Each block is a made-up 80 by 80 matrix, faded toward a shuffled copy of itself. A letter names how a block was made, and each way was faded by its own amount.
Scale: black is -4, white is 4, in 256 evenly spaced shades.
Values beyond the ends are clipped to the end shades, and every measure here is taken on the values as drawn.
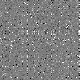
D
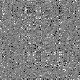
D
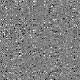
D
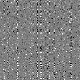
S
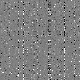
S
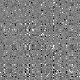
S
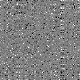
D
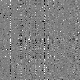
S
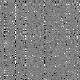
S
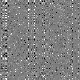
S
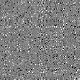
D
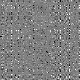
S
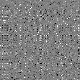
D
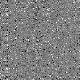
D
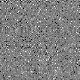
D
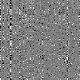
S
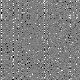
S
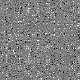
D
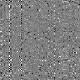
S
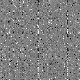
D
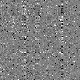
D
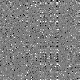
D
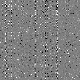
S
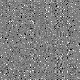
D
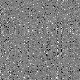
D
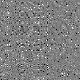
D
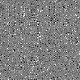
D
